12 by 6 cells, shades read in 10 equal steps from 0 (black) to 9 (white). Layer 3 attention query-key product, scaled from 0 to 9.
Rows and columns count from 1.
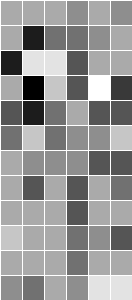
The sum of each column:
62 53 68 50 68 59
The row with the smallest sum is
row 5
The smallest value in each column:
1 0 4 3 3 2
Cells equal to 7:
4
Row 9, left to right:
6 6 6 3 6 6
